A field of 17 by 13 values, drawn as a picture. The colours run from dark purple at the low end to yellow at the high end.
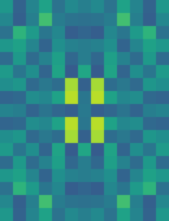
Histogram: skewed, a long tail of high values. Roughest part: centre. Mirror symmetry: left to right and top to bottom. Ninth with the highest average: centre.
